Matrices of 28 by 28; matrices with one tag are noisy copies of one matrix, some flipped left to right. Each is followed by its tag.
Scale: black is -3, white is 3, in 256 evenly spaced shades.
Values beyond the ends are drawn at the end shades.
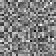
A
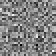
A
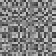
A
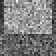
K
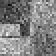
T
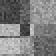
T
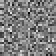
A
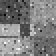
T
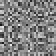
A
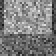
K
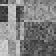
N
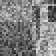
N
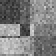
T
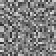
A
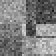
T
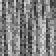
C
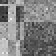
N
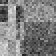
N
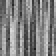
C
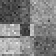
T
